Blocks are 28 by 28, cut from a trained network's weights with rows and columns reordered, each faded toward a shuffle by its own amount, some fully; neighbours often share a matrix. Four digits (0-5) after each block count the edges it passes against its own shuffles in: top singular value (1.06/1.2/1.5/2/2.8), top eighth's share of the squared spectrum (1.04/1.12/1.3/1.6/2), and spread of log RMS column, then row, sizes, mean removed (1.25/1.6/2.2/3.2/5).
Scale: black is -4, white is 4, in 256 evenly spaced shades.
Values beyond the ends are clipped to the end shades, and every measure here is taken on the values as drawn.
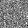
1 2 0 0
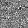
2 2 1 0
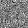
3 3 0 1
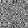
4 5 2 2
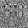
3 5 2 2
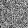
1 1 0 0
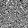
1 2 0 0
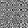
4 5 2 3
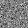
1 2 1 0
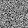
1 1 0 0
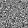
1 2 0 1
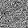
0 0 0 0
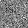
0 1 0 0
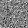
0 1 0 0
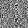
3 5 2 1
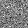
0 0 0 0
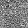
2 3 0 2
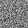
1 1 0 0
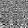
3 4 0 2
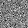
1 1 0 0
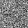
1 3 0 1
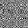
3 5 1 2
